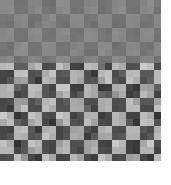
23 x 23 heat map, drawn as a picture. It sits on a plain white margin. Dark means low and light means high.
Slope: none. Mirror symmetry: none. Grain: checkered. Seam: horizontal, 40% of the way down, the top part calmer. Average level on the scale: 50%.
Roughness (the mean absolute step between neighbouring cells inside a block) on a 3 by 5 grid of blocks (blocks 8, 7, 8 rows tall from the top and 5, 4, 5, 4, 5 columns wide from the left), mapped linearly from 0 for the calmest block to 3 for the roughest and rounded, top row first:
00000 / 23222 / 33223
